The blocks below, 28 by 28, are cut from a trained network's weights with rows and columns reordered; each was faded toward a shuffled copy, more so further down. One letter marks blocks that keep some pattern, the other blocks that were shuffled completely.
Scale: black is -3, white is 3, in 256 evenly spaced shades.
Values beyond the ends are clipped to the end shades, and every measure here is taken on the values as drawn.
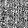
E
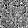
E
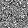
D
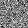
D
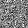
D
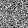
D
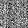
E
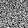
D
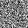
D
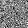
D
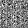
E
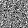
D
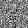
E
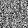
D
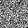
D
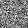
D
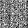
E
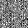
E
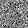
D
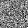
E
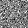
D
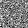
D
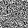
D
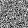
D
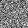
D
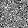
D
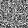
D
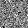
D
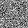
D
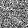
D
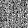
E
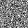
D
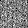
E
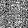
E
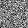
D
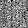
E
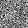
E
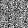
E
